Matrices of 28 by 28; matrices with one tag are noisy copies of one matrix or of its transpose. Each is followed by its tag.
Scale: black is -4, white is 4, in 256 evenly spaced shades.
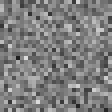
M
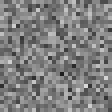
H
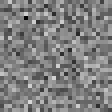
H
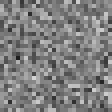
M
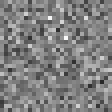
H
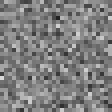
M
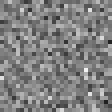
M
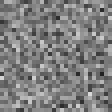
M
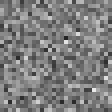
M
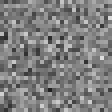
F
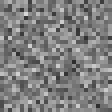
H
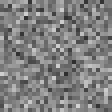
H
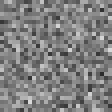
M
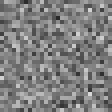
M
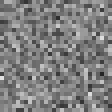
M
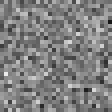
M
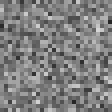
M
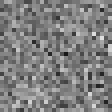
M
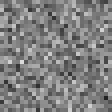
H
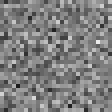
F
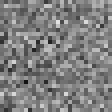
F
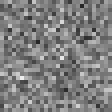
H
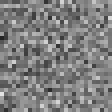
F
